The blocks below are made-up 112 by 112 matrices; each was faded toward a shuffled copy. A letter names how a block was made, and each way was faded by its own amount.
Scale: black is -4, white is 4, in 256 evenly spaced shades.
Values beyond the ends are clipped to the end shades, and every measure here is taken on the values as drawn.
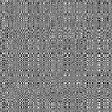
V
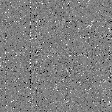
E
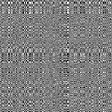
V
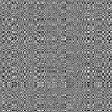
V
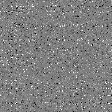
E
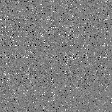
E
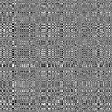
V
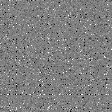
E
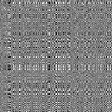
V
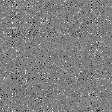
E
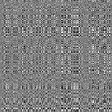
V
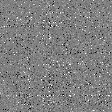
E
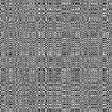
V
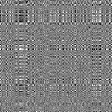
V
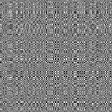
V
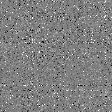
E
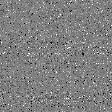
E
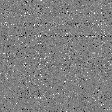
E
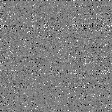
E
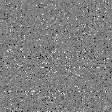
E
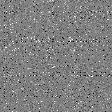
E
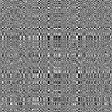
V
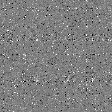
E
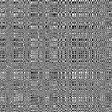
V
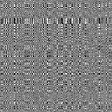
V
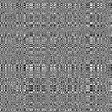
V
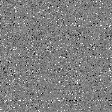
E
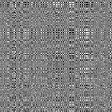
V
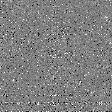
E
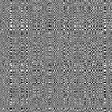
V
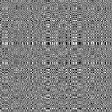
V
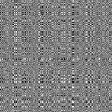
V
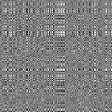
V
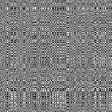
V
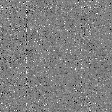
E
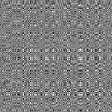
V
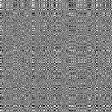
V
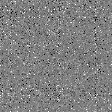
E
